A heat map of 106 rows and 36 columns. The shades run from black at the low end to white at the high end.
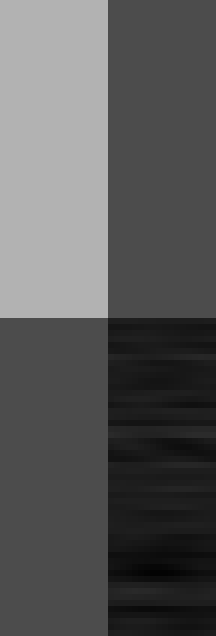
The table splits into 2 rows of 2 panels. Panel 1,1: high, flat. Panel 1,2: low, flat. Panel 2,1: low, flat. Panel 2,2: very low, streaked across, faint in contrast.
